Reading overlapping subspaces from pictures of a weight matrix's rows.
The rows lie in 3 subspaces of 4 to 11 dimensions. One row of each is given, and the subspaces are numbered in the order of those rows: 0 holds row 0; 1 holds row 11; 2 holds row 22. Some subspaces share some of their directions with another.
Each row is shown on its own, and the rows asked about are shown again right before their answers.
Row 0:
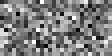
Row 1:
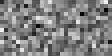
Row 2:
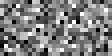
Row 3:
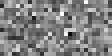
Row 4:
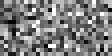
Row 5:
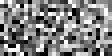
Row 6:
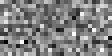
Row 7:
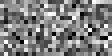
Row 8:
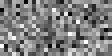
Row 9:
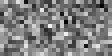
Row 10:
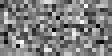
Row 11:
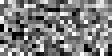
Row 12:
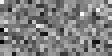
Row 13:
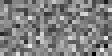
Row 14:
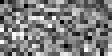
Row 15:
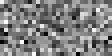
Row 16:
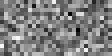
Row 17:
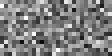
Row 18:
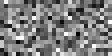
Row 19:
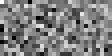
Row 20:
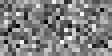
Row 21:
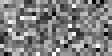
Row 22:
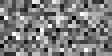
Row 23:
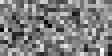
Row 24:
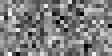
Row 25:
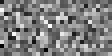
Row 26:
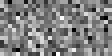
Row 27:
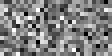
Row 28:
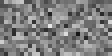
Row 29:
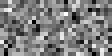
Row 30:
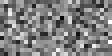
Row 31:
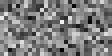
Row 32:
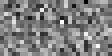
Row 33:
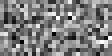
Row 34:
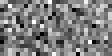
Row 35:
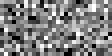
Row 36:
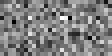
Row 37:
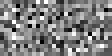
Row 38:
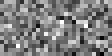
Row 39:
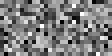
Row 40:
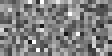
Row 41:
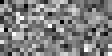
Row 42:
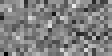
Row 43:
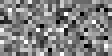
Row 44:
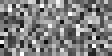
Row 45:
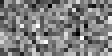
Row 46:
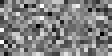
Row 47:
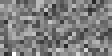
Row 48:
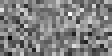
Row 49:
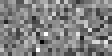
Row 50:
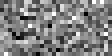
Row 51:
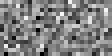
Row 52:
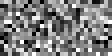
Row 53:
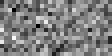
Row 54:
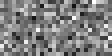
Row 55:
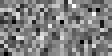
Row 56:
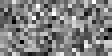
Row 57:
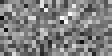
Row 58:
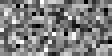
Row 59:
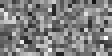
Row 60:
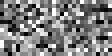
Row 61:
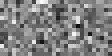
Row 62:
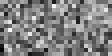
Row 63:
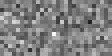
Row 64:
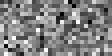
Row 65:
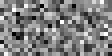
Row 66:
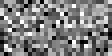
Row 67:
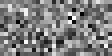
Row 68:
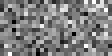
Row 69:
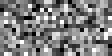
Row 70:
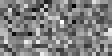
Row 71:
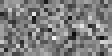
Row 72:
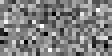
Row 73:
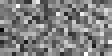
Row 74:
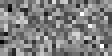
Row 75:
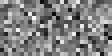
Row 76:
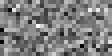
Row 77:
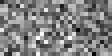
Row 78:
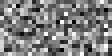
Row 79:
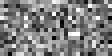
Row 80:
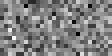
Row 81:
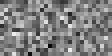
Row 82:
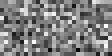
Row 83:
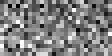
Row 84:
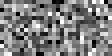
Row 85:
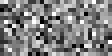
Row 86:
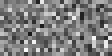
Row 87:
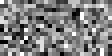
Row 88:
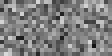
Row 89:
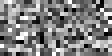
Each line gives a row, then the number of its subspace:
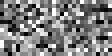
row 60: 2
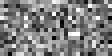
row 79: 0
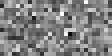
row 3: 2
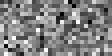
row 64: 1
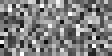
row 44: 0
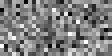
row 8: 2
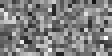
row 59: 2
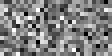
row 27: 2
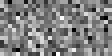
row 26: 2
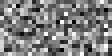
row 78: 1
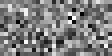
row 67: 0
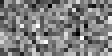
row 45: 0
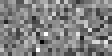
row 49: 0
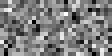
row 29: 1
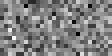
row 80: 0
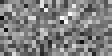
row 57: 0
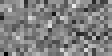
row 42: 0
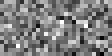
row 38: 0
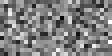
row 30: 0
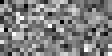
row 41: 1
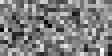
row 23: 1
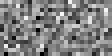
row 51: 1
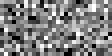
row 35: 0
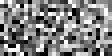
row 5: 1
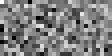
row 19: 1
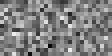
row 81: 2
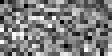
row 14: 1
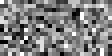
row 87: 1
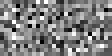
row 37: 2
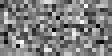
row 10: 2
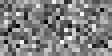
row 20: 2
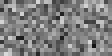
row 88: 0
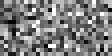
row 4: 2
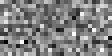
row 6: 1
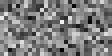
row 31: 0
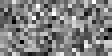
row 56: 2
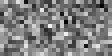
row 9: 2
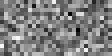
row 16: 2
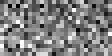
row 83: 0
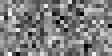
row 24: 2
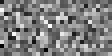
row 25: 2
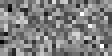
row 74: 0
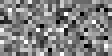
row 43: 2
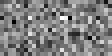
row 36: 0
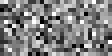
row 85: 2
